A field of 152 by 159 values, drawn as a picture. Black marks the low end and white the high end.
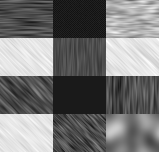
It is made of 4 by 3 panels. Panel 1,1: low, streaked across. Panel 1,2: very low, checkered, faint in contrast. Panel 1,3: high, streaked across. Panel 2,1: very high, slanting down to the right, faint in contrast. Panel 2,2: low, streaked downward, faint in contrast. Panel 2,3: very high, slanting down to the right, faint in contrast. Panel 3,1: low, slanting down to the right. Panel 3,2: very low, flat. Panel 3,3: low, streaked downward. Panel 4,1: very high, slanting down to the right, faint in contrast. Panel 4,2: low, slanting down to the right. Panel 4,3: middling, smooth, strong in contrast.
